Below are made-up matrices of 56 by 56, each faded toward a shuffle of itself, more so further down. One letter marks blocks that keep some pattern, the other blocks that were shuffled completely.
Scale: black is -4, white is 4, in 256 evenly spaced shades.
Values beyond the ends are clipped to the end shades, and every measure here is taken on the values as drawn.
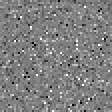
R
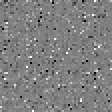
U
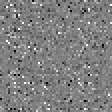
U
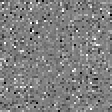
U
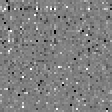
U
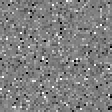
R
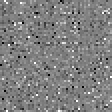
U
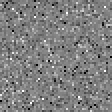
R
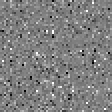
U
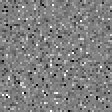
R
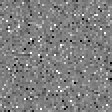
R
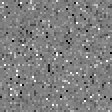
R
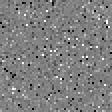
R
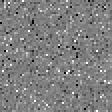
R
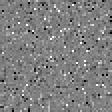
R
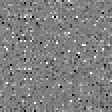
U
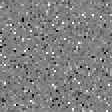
R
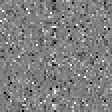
U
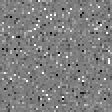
R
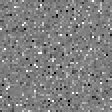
R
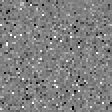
R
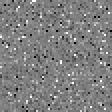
R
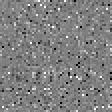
U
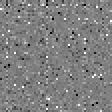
U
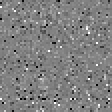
U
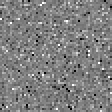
R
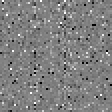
U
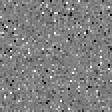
R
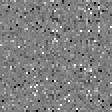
U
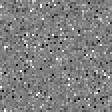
R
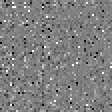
U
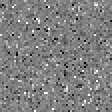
R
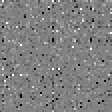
U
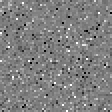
R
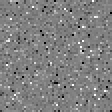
R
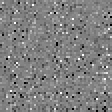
U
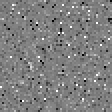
R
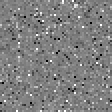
R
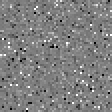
R
